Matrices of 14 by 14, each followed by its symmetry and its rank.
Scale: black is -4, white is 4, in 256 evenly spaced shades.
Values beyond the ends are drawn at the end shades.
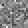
neither, full rank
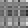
neither, rank one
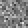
neither, full rank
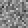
neither, full rank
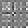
symmetric, rank two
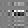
neither, rank one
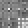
symmetric, rank two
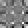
symmetric, rank two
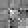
symmetric, rank two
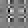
neither, rank one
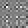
symmetric, rank two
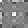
symmetric, rank two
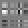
neither, rank one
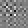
symmetric, rank two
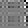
neither, rank one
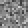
neither, full rank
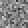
neither, full rank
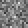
neither, full rank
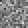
neither, full rank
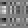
neither, rank one
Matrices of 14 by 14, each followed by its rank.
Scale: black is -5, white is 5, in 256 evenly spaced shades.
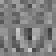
two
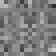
three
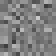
three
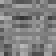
two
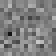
three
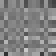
two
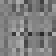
two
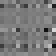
two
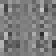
two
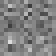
three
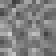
three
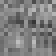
three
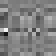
two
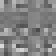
three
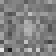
three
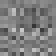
two
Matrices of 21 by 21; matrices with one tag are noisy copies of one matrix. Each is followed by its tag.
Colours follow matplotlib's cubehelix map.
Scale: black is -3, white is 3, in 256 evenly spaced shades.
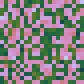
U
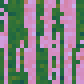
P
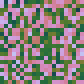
U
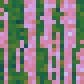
P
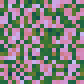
U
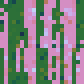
P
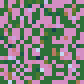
U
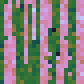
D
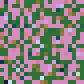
U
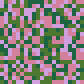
U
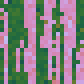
P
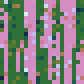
P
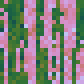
P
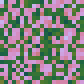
U
